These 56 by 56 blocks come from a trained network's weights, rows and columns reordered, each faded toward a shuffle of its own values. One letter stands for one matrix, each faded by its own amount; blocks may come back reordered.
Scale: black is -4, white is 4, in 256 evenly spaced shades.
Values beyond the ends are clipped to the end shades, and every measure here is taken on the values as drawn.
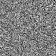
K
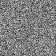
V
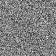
K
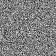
K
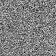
V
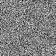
V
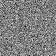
K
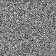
K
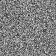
V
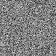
V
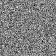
K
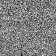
K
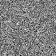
V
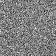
V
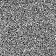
K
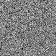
K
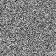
V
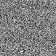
K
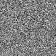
K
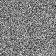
K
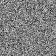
K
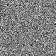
V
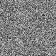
V
